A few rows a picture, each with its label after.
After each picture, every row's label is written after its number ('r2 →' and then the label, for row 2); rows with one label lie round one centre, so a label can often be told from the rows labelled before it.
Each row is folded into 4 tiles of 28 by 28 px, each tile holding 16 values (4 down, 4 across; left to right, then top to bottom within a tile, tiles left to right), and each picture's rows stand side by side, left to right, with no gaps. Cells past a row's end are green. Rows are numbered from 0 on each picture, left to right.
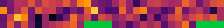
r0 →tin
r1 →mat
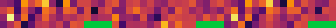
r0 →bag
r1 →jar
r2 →bag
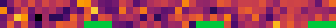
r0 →tin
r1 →mat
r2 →jar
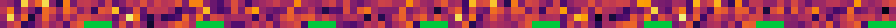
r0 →bag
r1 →tin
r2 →mat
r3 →mat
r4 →bag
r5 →tin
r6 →bag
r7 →mat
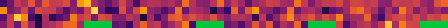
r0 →tin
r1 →mat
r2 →mat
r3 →jar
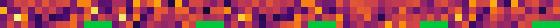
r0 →tin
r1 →bag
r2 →tin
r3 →jar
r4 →bag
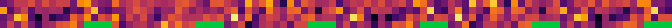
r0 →tin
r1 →jar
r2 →bag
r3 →tin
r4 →bag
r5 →tin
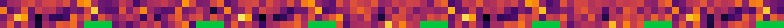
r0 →tin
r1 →mat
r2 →tin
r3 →jar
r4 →tin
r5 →jar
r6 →tin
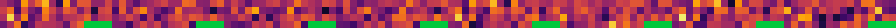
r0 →bag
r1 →mat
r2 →mat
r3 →mat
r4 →bag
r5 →jar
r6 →bag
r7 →tin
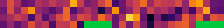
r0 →mat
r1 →tin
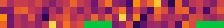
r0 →jar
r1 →bag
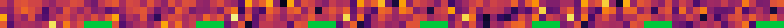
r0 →jar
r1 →jar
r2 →bag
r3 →bag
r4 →tin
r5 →bag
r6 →mat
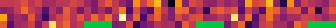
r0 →jar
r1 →bag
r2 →bag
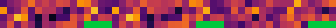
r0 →tin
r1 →tin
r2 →mat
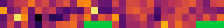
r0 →tin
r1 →jar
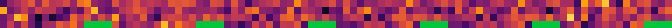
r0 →tin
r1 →jar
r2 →mat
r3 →mat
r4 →mat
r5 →bag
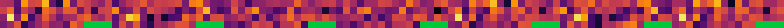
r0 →bag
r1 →tin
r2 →mat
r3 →mat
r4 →bag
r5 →tin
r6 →bag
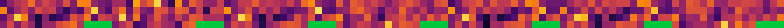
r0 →tin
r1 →bag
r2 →tin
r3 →jar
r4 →tin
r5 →tin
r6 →jar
